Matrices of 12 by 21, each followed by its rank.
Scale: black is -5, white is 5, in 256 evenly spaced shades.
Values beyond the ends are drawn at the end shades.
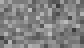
full rank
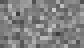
full rank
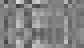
two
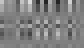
one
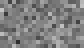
full rank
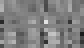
two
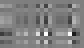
one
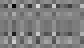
one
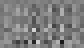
two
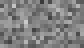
full rank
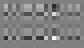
one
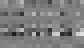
two
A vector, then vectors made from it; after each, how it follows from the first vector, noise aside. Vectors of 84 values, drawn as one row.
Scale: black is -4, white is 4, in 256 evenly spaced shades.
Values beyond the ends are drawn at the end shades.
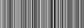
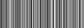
negated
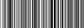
scaled up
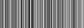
reversed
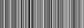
reversed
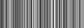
negated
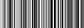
scaled up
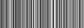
negated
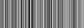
reversed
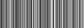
negated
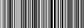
scaled up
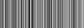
reversed
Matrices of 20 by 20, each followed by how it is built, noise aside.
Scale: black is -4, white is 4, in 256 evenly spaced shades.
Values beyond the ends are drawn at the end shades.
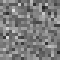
noise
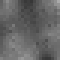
smooth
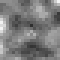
smooth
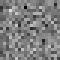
noise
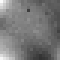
smooth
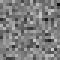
noise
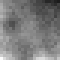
smooth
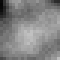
smooth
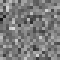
noise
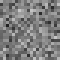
noise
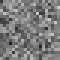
noise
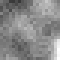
smooth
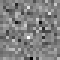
noise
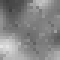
smooth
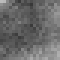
smooth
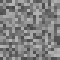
noise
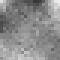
smooth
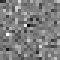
noise
